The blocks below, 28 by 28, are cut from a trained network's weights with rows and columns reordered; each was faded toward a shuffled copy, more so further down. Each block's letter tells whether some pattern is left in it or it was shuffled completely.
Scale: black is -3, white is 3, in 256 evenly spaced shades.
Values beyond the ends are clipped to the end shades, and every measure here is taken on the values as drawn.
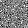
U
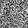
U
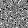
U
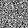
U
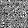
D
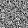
D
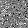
U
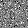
U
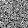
U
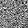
D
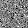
U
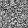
D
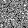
U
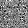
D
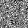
D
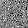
U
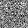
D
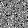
U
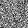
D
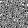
U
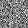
D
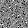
U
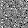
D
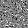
U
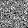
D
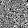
U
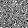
U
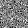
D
